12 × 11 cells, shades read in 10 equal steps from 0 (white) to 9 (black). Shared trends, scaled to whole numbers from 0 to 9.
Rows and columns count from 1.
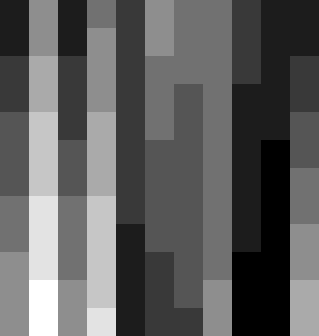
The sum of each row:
69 68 65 67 63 64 63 59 59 60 56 56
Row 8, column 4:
2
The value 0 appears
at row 11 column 2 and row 12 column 2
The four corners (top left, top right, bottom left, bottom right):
8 8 4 3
